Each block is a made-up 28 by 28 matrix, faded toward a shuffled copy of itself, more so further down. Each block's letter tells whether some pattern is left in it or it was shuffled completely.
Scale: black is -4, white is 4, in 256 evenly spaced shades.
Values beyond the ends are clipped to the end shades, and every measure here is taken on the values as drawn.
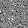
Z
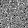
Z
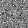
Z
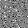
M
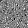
Z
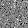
Z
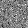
Z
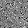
Z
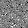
Z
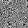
M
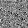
Z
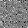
M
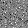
Z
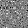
M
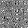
M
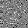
M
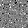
M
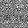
M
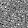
Z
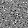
Z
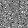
Z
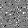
M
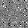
M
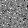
Z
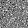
Z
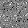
M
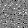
M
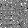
M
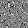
M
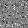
M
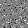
M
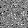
M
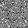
Z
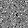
M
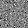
Z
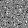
Z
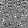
M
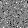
Z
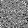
M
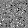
M
